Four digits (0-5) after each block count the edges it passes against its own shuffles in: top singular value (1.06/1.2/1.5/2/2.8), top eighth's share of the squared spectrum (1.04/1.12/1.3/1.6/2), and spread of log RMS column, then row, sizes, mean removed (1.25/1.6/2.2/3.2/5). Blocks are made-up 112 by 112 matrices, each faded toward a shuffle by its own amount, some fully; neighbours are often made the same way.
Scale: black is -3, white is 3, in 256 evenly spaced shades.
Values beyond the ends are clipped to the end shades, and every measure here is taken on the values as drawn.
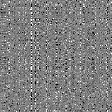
5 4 3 2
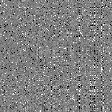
4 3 3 2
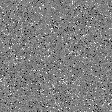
1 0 0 0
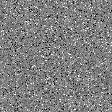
3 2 1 0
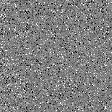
3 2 1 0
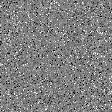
3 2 1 1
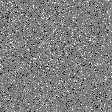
1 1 0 0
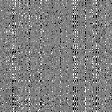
5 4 4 3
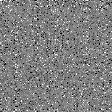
4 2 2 1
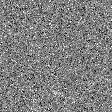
0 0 0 0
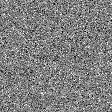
0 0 0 0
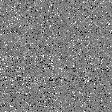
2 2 2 2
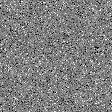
1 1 0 0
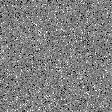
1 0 0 0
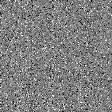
2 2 2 0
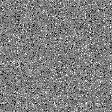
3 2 2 0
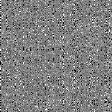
4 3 4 1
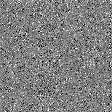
2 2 1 0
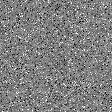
0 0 0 0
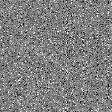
3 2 2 0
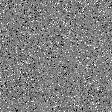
0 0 0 0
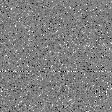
2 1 0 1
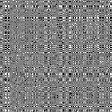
5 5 4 4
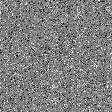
3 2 0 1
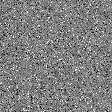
2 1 0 0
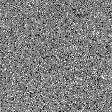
3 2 0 0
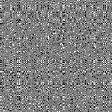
5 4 3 3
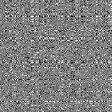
5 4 2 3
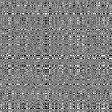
5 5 3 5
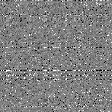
4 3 1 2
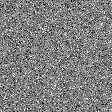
2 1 0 0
